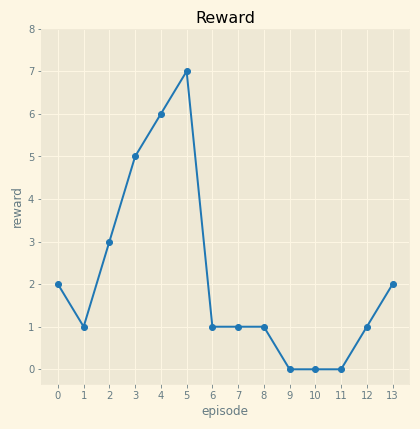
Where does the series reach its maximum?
5
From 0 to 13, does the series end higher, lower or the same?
the same
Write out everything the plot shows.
Title: Reward
x-axis: episode, ticks 0 1 2 3 4 5 6 7 8 9 10 11 12 13
y-axis: reward, ticks 0 1 2 3 4 5 6 7 8
Values:
2 1 3 5 6 7 1 1 1 0 0 0 1 2
